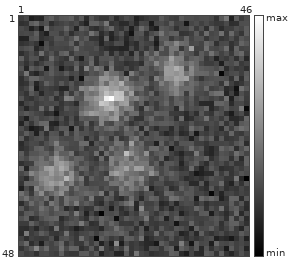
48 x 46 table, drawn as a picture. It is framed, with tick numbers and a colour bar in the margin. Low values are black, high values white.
The centre is the ninth with the highest average. No single row or column stands out from its neighbours. There are no regular stripes. Overall the values sit about 30% of the way up the scale. Four bumps rise from the field.
